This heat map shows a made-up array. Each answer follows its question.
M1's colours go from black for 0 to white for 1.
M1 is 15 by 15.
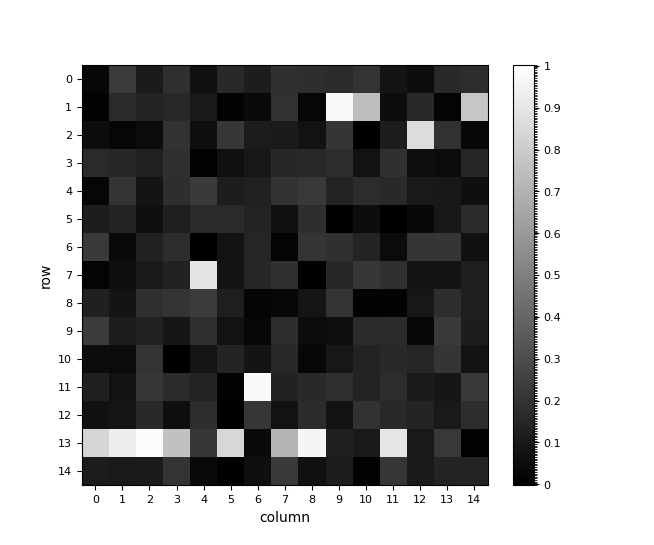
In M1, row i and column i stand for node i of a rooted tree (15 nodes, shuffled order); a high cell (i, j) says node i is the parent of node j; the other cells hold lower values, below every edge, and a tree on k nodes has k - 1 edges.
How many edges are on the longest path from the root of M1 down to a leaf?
2
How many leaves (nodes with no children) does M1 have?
10
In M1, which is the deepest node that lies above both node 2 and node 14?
13
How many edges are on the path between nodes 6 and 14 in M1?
4
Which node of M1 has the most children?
13
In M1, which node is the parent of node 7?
13
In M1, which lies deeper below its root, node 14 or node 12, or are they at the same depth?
the same depth
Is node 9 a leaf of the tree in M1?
yes
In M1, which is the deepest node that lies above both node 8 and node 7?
13
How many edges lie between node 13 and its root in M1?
0
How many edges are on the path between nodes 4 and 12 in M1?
4
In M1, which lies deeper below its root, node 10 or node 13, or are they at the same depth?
node 10
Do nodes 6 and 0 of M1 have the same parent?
no
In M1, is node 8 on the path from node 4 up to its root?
no
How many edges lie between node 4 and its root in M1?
2
